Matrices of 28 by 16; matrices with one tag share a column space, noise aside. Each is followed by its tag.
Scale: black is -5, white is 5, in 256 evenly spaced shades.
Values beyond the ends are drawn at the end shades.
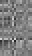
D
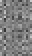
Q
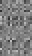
D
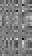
D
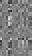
D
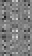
Q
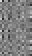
Q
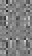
D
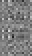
Q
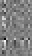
D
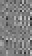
D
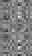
Q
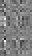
D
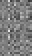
Q
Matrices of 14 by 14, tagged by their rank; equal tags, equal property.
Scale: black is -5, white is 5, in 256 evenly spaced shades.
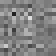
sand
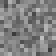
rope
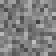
rope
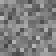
rope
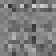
sand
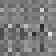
sand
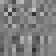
sand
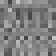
sand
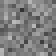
rope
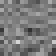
sand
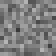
rope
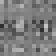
sand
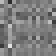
sand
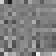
sand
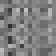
sand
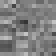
sand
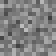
rope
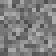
rope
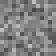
rope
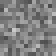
rope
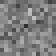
rope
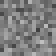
rope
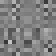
sand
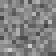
rope
